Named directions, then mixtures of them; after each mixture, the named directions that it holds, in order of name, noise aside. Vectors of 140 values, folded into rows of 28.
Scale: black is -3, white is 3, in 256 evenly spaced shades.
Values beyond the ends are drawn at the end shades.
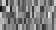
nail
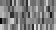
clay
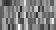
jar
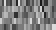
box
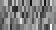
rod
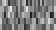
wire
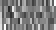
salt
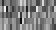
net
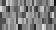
jar, nail, wire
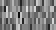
jar, net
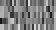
clay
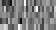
clay, jar, net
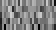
salt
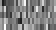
jar, net, salt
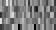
clay, jar, nail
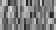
wire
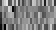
rod, salt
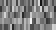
box, net, wire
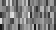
clay, nail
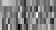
jar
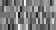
jar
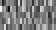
nail, salt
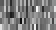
clay, nail, net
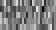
nail, net, rod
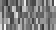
jar, salt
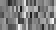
jar, wire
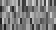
nail, salt, wire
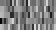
clay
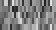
rod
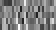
jar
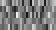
nail, rod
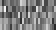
net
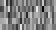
box, nail, net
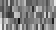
nail, net, salt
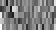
nail, rod, salt
